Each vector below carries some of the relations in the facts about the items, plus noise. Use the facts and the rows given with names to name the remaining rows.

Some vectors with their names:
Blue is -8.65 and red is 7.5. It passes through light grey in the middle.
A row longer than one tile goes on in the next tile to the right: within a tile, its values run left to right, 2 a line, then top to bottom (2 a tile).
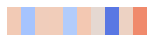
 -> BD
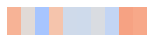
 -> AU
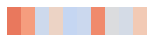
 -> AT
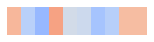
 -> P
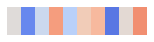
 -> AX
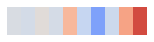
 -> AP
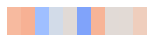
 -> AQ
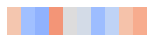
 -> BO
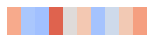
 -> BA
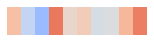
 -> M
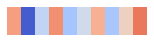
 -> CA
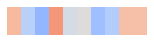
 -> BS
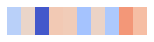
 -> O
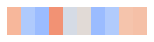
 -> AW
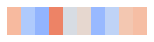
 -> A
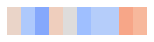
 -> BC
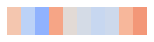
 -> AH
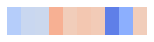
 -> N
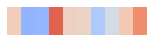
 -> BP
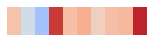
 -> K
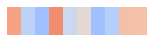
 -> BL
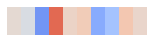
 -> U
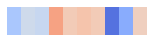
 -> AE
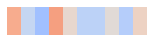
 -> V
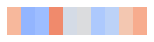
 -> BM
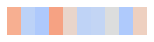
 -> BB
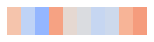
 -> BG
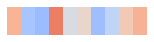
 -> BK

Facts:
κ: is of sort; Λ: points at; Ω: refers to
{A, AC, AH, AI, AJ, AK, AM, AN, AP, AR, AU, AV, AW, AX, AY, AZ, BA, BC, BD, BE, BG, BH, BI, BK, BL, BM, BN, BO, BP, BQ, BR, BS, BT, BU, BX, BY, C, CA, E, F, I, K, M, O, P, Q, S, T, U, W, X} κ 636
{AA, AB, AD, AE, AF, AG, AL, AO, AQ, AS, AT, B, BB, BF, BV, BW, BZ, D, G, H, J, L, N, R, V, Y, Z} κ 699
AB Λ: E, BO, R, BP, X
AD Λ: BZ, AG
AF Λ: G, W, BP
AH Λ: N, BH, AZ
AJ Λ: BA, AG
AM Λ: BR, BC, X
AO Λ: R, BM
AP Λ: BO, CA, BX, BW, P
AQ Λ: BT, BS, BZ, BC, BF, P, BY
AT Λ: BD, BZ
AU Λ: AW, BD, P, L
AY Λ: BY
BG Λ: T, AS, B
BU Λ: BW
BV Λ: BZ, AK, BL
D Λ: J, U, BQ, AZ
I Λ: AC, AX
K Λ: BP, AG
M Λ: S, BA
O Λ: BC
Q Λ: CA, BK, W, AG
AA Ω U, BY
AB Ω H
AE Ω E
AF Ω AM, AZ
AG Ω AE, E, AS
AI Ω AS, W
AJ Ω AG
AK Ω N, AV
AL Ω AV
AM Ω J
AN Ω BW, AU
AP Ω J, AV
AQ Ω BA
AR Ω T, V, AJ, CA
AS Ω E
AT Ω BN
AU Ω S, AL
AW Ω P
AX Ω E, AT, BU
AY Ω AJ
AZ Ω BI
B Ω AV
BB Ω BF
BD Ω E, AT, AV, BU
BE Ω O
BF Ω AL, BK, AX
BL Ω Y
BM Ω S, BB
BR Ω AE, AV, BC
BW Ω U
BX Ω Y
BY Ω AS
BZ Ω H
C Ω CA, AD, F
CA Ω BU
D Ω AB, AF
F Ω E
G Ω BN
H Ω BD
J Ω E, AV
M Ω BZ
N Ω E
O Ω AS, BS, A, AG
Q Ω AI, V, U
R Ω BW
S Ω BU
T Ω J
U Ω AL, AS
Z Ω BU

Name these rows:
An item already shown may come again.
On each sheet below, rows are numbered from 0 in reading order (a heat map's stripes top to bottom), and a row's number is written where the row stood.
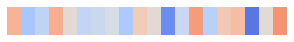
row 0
H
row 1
AX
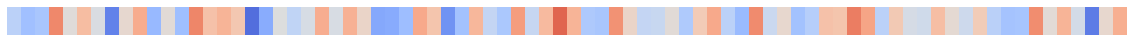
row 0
E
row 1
AS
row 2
J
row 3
BU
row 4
G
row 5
BL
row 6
BV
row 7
E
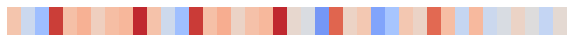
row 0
K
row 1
K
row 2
U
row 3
BZ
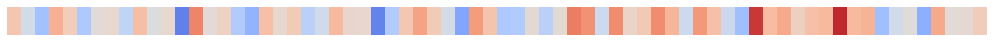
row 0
D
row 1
BY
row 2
T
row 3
BW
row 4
AD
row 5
K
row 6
AQ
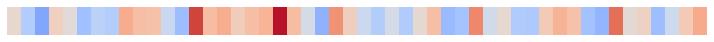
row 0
BC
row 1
K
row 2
AA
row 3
C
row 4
W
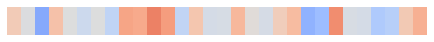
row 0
AY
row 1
BV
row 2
BM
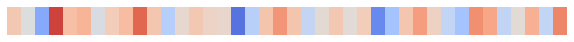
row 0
Q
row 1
AV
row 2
AK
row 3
AF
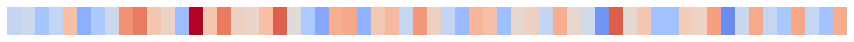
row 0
AM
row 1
AJ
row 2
AB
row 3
AO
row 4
AI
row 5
Z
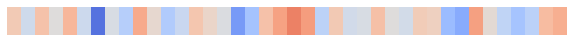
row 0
AL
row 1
BR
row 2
BV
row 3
X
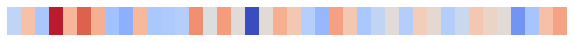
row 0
AG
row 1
F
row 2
R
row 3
BR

